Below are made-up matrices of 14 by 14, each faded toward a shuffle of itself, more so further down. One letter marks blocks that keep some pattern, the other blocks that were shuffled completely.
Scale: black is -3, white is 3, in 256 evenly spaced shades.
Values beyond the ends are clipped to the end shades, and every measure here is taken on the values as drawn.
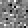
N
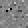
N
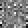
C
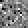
N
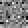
C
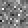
N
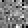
C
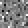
N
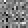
C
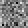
C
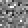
N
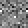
C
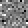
N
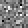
N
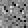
N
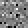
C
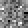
C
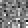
C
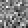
N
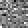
C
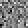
C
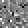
N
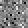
N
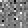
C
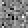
N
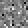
C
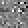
C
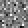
N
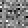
C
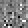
C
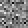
C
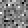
N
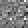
C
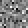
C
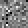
C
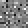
C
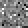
N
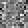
C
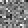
C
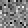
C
